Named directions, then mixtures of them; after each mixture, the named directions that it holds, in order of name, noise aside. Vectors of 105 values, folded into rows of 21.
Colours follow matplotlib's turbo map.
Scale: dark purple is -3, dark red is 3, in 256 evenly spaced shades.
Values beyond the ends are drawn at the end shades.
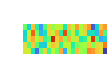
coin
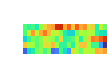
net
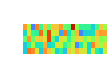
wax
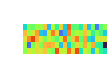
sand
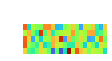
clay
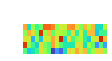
clay, net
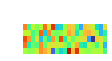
clay, sand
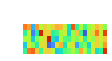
coin, sand, wax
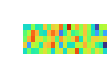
coin, net, sand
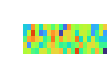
coin, sand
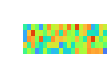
coin, net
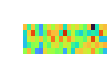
coin, wax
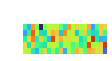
coin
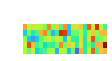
sand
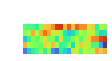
net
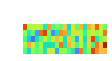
sand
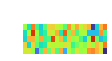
coin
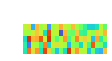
sand, wax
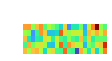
coin, net, sand
